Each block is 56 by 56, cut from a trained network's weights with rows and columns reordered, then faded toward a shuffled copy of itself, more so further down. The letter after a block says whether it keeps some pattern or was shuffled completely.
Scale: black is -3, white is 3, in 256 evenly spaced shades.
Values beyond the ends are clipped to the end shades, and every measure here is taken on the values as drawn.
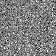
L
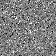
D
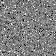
D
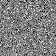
L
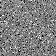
D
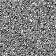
D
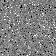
D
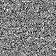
L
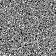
D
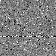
L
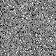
D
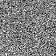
L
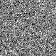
L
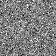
D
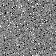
D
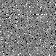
L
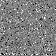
L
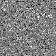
L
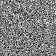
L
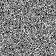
D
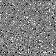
L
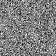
L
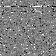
L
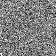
D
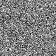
D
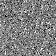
D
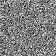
D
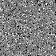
L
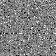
L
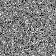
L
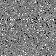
L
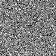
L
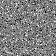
D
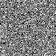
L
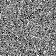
D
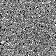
D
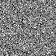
L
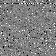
L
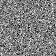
D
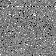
L
